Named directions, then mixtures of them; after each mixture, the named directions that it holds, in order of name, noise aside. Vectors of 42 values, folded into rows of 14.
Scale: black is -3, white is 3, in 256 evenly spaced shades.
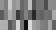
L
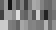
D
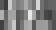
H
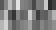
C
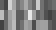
H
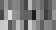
D, L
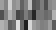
L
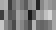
H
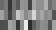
L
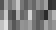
C, D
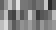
C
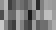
H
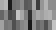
H, L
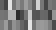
H, L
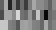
D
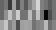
D, H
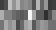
C, H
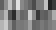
C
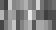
H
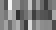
H, L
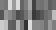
C, L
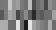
L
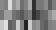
C, L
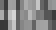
C, H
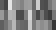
H, L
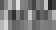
C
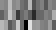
L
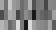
L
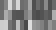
C, L
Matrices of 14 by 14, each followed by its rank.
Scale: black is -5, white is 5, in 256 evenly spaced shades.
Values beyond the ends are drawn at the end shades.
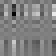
one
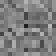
three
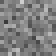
full rank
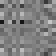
two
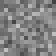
full rank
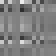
one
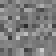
three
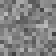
full rank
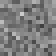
full rank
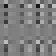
one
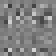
two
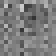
three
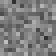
full rank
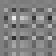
one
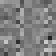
three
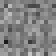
three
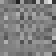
two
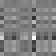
one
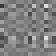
two
